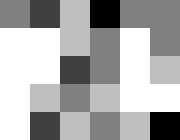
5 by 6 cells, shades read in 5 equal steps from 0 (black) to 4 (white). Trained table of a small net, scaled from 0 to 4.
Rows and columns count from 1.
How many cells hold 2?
8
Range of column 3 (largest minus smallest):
2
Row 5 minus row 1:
2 0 0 2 1 -2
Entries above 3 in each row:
0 3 3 3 1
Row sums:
10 19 18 20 13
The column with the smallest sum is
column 4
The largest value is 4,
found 10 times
